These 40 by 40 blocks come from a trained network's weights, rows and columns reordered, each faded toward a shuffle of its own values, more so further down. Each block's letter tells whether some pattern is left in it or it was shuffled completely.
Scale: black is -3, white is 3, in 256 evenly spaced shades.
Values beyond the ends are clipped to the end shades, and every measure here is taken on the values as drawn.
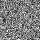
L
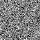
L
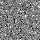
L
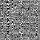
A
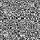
A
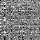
A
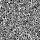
L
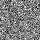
L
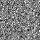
L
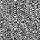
A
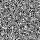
L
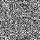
A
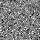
L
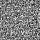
L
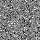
L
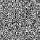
A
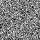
L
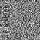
A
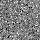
L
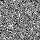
L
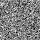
L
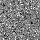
L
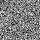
L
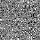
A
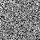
L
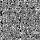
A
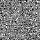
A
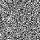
A
